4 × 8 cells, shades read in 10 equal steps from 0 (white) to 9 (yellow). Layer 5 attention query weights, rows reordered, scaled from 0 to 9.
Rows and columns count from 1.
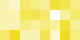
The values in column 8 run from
4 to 6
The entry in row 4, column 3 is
3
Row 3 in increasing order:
3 3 4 4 4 5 5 8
